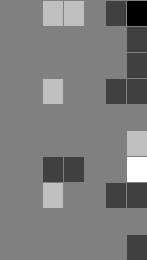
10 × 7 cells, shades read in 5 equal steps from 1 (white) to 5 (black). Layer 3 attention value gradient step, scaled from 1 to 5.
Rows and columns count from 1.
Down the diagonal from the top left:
3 3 3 3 3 3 1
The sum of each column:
30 30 28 30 30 33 34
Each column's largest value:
3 3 4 4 3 4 5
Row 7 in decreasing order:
4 4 3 3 3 3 1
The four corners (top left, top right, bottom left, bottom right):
3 5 3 4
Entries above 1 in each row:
7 7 7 7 7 7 6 7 7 7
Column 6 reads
4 3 3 4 3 3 3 4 3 3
